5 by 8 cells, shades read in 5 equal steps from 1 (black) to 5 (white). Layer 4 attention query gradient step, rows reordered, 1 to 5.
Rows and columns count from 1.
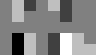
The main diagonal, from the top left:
3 4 3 3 2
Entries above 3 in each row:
2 1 0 3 4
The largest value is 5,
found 2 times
